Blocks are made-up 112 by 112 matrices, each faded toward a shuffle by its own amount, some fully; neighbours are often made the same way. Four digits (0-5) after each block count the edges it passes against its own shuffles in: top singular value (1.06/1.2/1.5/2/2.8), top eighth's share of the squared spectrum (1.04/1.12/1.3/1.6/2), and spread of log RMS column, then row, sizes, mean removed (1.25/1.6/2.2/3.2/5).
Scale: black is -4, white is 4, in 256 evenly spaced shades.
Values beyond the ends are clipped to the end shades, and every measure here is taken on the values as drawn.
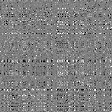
5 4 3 3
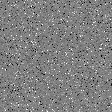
0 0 0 0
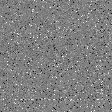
3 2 0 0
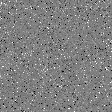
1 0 0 0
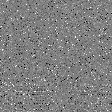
3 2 0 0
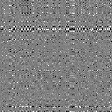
5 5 3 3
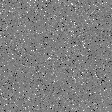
0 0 0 0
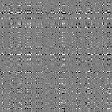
5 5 3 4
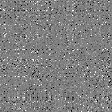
4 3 2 2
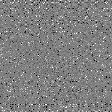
4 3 1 2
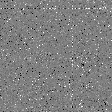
3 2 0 0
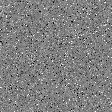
0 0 0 0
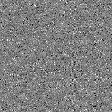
4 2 1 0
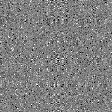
4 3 2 1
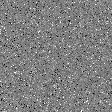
1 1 0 0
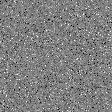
1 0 0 0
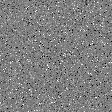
1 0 0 0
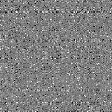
4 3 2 3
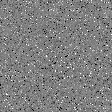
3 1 0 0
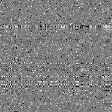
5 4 2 3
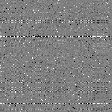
5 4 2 3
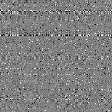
5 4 2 3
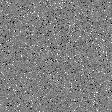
1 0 0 0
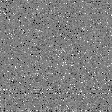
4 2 0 1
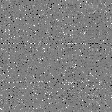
4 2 1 1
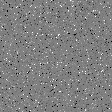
0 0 0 0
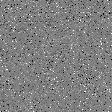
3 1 0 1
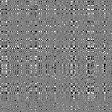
5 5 4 4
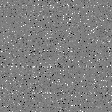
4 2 1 1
